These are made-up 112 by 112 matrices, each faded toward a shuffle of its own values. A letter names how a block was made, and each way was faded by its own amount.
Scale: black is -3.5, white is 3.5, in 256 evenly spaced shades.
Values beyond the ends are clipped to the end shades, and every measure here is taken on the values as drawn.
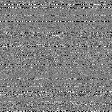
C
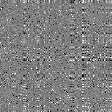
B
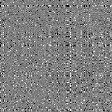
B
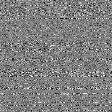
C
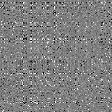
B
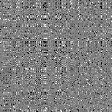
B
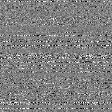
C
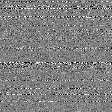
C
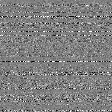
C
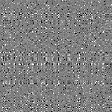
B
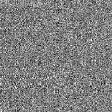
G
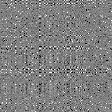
B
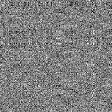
G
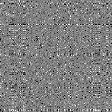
B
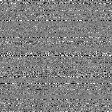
C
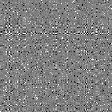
B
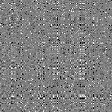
B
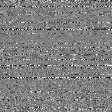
C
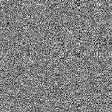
G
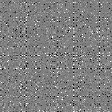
B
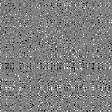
B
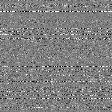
C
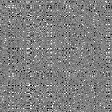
B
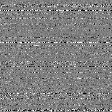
C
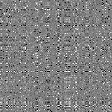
B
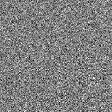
G
